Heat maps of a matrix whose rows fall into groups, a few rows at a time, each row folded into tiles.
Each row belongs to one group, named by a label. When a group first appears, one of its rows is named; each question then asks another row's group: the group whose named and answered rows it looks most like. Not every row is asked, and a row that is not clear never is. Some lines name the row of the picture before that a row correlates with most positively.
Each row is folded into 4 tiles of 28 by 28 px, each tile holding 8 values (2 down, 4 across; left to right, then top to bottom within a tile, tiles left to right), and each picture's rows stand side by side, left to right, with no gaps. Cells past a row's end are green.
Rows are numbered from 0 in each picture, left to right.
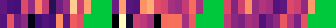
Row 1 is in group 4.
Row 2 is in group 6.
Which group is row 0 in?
6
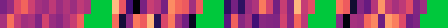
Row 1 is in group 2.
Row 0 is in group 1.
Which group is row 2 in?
6
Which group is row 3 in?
2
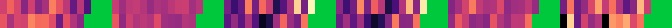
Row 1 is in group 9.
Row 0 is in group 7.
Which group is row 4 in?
1
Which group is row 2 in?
6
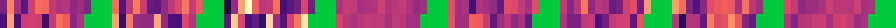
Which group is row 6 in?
2
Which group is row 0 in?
4
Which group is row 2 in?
1
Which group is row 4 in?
2
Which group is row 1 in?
9
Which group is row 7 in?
2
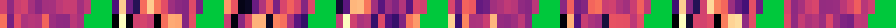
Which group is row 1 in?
4
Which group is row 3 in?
1
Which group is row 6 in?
4
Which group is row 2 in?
2
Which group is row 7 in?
9
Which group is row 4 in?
9
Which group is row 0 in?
9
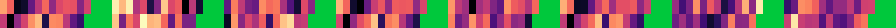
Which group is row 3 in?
2
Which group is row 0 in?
2
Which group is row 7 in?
1
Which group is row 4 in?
2
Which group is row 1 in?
7
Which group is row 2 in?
4
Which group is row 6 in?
6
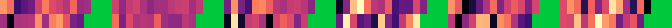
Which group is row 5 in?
7
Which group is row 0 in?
2
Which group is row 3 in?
1
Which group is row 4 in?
2
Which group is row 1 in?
9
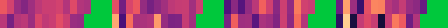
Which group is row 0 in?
2
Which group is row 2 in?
6
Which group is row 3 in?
4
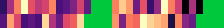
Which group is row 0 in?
1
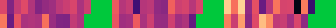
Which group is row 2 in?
7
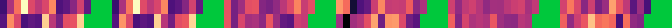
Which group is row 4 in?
9
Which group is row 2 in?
9
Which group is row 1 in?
1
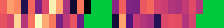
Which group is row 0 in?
7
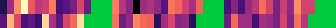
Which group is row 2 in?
6
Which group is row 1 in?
2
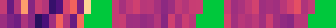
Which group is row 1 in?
6
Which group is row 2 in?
9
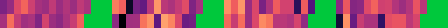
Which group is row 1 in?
2
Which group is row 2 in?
7
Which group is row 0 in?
1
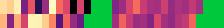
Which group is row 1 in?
1
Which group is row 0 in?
7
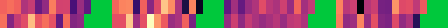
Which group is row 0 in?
7
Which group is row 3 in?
2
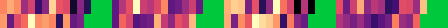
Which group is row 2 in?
7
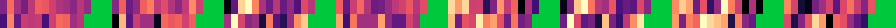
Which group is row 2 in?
1
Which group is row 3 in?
9
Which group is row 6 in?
7
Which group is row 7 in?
2
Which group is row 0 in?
4
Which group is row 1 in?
4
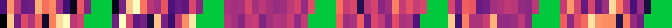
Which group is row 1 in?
1
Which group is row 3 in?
2
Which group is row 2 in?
6
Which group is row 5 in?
7
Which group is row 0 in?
4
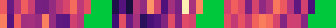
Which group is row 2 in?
7
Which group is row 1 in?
6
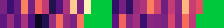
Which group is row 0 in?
6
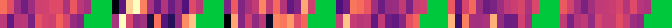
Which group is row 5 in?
2
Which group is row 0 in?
2
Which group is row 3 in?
1
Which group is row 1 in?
1
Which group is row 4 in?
9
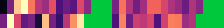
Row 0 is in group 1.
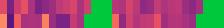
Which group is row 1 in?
9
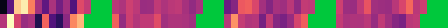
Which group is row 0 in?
1
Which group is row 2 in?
1
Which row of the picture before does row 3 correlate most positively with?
0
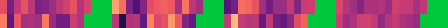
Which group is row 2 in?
1
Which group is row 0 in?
9
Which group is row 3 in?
2
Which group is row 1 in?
2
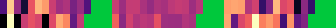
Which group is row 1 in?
9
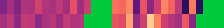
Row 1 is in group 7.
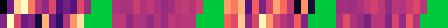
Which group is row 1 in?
6
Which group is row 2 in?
7
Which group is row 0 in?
1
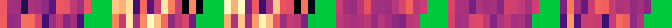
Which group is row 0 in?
2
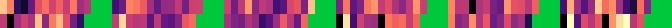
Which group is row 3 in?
4
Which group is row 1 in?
1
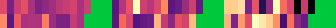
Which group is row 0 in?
9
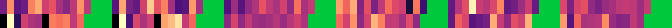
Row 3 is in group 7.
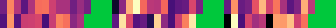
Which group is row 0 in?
4
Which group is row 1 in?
1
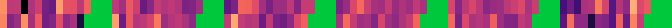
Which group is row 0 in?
2
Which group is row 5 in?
6
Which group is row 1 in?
9
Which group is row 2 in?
1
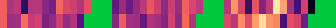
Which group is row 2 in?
7
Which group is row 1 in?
6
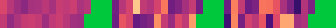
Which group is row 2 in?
4
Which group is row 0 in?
2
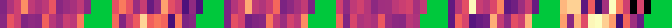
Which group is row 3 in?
9
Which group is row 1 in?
7
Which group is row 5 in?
7
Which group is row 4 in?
1
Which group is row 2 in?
1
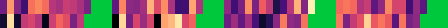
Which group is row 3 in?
7
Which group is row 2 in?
6
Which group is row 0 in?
4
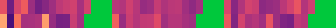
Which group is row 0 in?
9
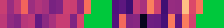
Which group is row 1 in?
6
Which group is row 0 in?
6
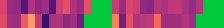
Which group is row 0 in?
2
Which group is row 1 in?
9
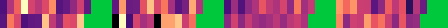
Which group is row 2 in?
6
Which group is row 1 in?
4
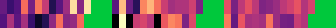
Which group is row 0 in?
6
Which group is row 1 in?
4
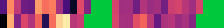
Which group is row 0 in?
4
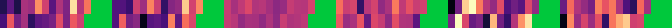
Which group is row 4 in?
1
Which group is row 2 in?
6
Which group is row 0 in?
6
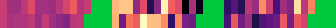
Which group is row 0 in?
9
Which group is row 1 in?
7
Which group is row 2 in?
6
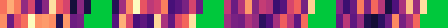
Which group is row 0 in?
7
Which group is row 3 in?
6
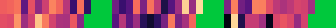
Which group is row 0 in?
7
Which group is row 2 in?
4
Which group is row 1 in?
6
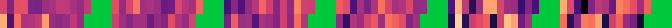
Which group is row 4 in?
4
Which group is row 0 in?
9
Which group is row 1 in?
6
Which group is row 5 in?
2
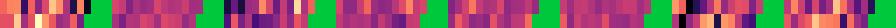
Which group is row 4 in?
1
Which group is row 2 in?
6
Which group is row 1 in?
2
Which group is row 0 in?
7
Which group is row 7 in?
7
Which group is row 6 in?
2
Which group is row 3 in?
9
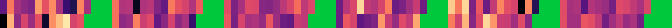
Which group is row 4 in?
7
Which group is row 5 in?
2
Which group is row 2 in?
9
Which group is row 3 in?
1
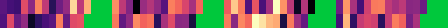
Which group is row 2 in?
7
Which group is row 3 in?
4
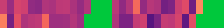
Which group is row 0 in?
9
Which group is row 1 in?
6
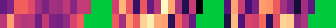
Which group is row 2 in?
4
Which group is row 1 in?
7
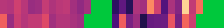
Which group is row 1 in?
6
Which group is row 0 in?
9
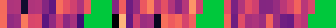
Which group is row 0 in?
2
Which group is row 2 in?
9
